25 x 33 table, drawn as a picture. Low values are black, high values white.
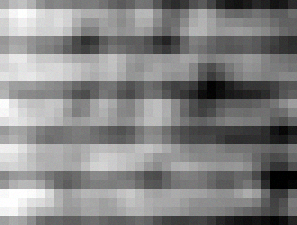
Stripes: horizontal, repeating 5 times. Histogram: bell-shaped. Lone odd cells: none. Slope: up to the left.
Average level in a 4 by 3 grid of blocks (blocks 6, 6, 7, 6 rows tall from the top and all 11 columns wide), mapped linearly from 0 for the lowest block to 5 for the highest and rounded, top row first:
421 | 530 | 530 | 430
